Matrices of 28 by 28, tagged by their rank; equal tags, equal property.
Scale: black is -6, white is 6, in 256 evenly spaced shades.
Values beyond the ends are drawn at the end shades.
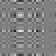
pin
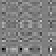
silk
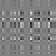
pin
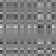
pin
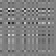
pin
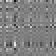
silk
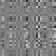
silk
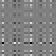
pin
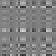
pin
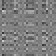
silk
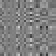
silk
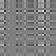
pin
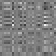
silk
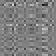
silk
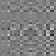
silk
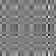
pin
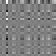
pin
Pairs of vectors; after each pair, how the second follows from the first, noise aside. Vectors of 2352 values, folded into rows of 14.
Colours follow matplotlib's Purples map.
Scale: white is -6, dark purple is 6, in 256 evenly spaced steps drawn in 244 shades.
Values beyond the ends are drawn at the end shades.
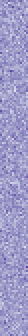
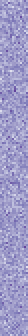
negated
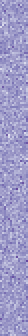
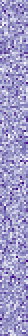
scaled up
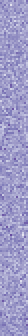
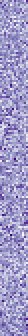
scaled up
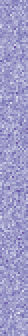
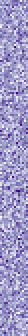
scaled up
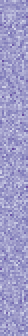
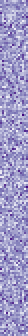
scaled up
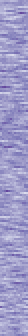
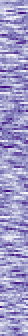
scaled up
